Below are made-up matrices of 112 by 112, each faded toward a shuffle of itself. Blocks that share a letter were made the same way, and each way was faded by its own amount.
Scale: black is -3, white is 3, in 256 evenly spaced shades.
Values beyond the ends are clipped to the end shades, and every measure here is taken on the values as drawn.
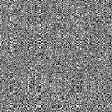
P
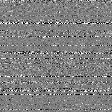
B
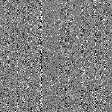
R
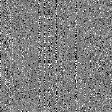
R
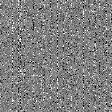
R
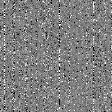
R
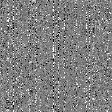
R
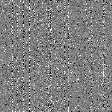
R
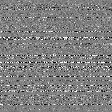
B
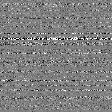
B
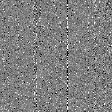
R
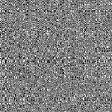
P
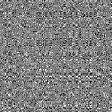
P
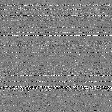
B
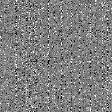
R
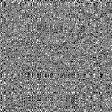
P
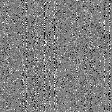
R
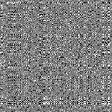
P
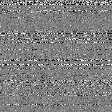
B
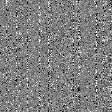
R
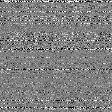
B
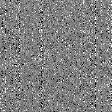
R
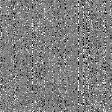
R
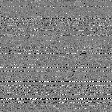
B
